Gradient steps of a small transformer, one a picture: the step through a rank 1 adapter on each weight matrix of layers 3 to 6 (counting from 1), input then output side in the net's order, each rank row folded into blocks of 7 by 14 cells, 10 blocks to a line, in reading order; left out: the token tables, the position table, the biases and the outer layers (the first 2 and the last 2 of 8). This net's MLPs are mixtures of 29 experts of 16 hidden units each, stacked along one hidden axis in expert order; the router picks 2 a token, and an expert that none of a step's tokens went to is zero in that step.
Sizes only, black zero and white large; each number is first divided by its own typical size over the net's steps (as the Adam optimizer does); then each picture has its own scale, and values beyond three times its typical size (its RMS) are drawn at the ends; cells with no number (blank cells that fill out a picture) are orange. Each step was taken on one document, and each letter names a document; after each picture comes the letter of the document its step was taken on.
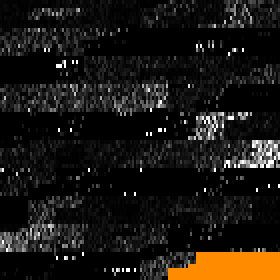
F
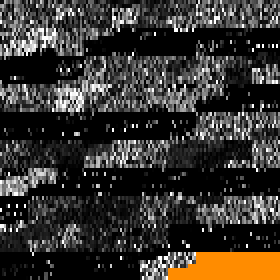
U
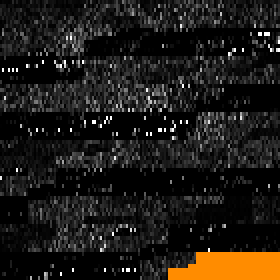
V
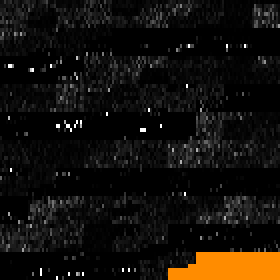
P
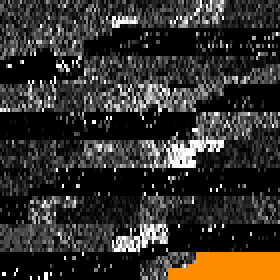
U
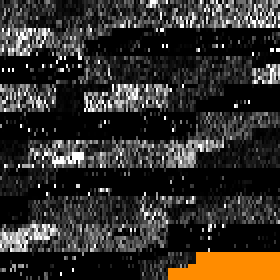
V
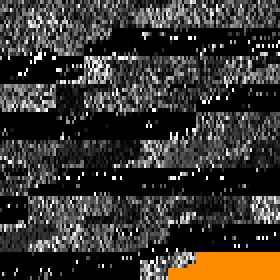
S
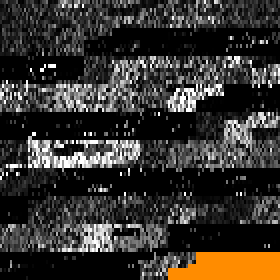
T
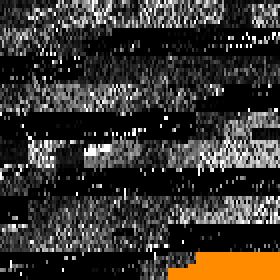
T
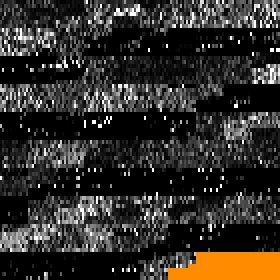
V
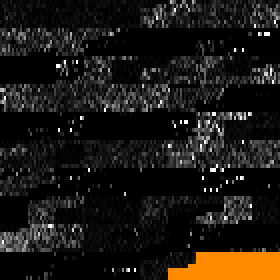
F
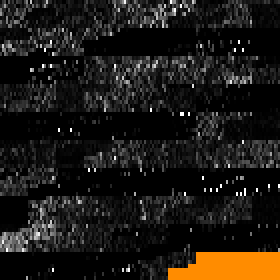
F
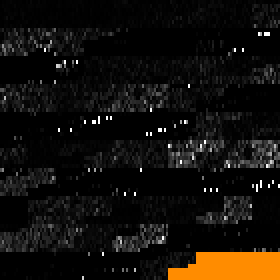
F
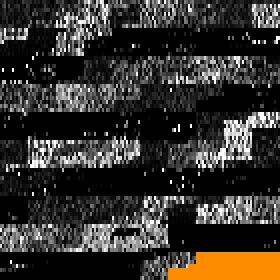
T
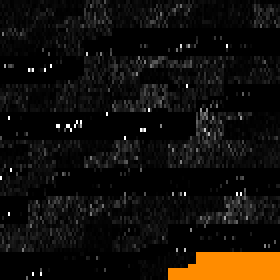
P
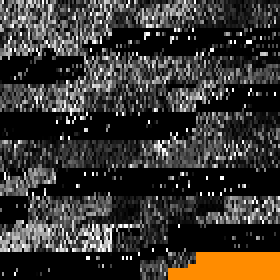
S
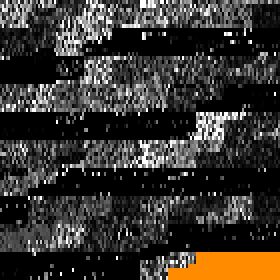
S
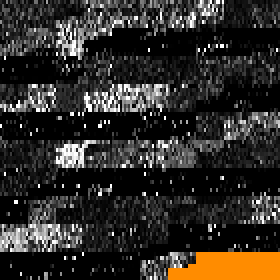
V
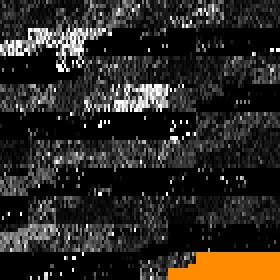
V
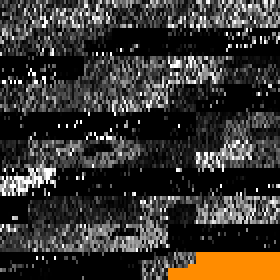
T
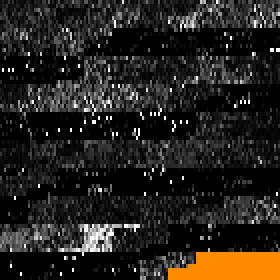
V
